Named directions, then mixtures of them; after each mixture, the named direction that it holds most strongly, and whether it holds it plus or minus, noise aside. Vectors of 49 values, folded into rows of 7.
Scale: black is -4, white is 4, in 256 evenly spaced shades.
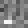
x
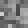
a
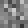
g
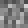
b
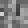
a, plus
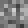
g, plus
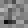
x, minus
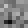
x, minus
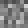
b, plus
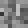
a, minus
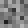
g, minus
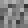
b, minus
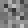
g, minus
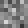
g, plus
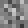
g, plus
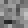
a, plus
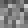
b, plus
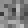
a, minus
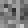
g, minus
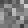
g, plus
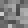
a, plus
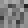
b, minus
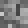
a, plus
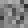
b, minus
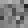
b, minus
